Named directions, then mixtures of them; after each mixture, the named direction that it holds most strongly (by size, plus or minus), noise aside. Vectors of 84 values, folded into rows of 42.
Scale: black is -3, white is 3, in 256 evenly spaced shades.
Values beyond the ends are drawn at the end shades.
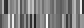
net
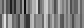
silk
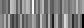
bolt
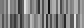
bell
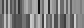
bell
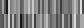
net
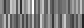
bolt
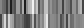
silk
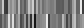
net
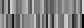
bolt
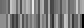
bolt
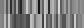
bell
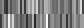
net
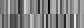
bell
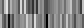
net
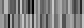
net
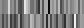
bell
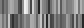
bell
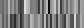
bell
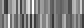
net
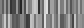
silk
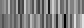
bell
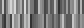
silk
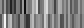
silk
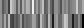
bolt
